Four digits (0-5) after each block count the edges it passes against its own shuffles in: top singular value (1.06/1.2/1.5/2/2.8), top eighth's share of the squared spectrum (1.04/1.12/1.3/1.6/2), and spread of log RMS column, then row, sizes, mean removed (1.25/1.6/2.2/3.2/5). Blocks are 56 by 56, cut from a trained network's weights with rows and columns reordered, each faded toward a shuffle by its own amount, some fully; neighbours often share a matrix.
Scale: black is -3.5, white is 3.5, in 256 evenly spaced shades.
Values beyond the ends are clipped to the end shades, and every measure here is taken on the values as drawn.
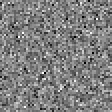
0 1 0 0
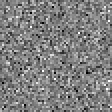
0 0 0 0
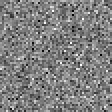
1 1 0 0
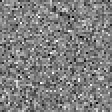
0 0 0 0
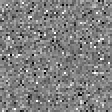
1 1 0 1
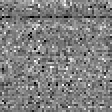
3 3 2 2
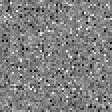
0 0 0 0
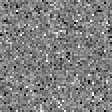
0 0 0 0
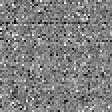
2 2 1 1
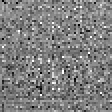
2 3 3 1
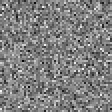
0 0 0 0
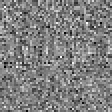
2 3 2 2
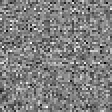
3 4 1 2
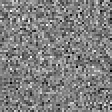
2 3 1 1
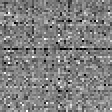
3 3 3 2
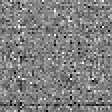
2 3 2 1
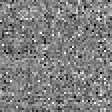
1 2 1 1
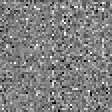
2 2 2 0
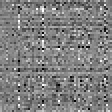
3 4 3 2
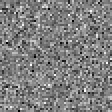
0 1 0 0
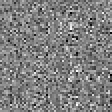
3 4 2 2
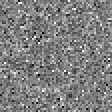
0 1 0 0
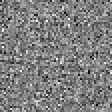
1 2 0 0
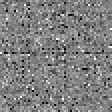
2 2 1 1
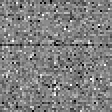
2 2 1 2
